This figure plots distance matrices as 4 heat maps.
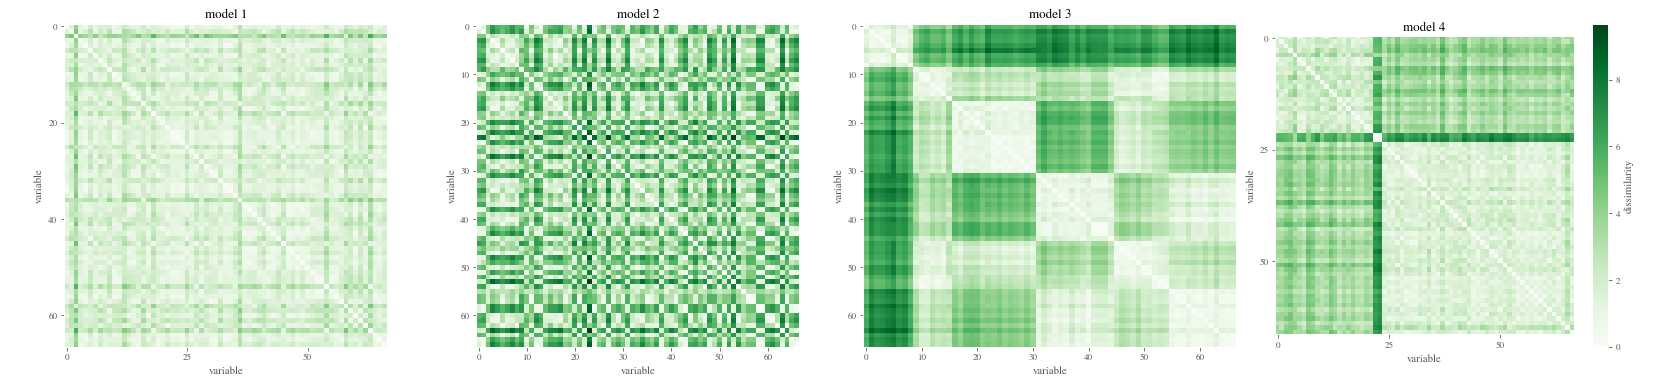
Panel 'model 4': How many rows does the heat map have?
67
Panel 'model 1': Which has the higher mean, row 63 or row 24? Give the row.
63
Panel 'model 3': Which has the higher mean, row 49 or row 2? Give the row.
2
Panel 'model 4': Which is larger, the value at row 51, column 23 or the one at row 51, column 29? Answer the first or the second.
the first
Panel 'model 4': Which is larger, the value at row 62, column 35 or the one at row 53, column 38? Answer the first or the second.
the first
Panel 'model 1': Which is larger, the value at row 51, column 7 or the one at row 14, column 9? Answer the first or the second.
the first
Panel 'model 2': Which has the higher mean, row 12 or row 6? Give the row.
12
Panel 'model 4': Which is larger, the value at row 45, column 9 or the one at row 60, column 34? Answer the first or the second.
the first
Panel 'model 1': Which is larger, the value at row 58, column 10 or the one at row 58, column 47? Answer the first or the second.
the first
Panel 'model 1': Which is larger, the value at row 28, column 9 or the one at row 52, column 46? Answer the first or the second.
the first
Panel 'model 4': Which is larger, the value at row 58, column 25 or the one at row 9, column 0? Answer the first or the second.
the second
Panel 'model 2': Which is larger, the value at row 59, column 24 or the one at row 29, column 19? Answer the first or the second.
the second
